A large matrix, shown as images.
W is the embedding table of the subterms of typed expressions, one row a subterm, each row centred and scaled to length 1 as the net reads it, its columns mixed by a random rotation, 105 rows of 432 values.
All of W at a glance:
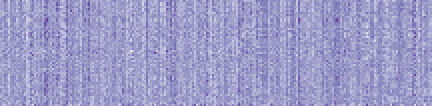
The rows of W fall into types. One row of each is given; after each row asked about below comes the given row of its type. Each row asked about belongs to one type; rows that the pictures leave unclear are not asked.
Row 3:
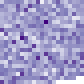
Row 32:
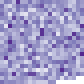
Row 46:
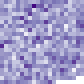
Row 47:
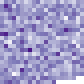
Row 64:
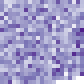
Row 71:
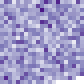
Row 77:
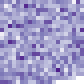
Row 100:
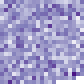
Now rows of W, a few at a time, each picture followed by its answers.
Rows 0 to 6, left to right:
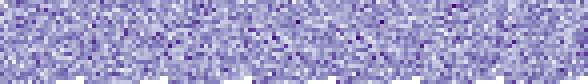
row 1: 32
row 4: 3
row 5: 46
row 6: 64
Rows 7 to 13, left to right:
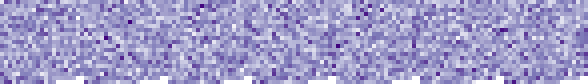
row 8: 3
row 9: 46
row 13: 64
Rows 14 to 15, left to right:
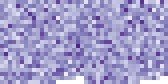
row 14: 64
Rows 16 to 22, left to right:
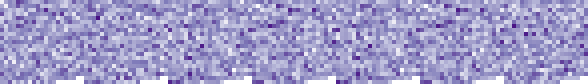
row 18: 77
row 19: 77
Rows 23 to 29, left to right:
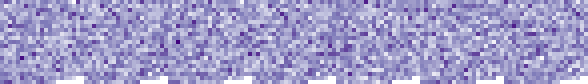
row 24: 64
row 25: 32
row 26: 64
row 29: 77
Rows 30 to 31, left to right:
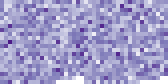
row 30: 64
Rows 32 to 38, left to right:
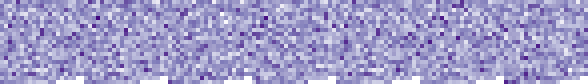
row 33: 32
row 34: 32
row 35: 47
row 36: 32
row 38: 77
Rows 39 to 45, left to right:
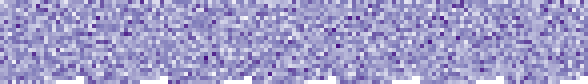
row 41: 3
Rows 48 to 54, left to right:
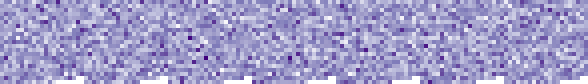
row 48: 71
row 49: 64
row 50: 3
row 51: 3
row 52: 47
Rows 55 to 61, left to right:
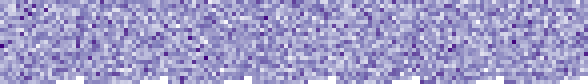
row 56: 32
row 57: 3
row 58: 32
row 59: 64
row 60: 77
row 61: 32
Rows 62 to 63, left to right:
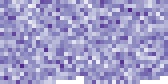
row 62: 71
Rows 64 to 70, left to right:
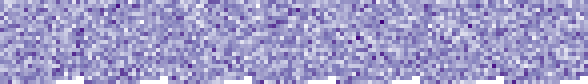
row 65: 46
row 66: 71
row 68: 3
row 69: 71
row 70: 100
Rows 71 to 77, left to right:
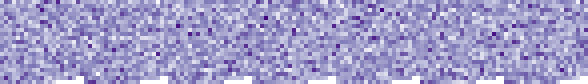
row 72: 47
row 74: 32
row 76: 32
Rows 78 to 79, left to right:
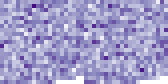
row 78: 46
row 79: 77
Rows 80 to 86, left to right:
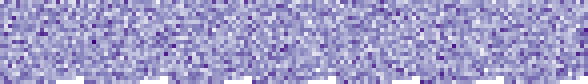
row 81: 32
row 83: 77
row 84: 100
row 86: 64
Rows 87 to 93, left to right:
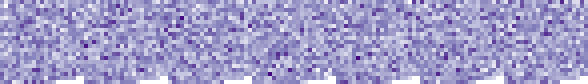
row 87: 100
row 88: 77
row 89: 47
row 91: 77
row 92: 77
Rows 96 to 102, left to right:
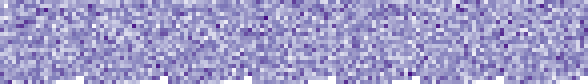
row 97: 71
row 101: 71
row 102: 71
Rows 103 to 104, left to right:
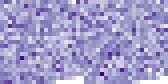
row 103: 77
